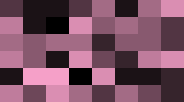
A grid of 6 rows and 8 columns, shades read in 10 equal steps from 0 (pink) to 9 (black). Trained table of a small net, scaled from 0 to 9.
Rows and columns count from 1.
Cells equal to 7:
4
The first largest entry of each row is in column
2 3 5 3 4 8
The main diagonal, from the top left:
6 8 3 1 1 3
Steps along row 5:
down same up down up same down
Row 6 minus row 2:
0 -3 -8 2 2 0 1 1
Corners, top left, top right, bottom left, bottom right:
6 1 2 7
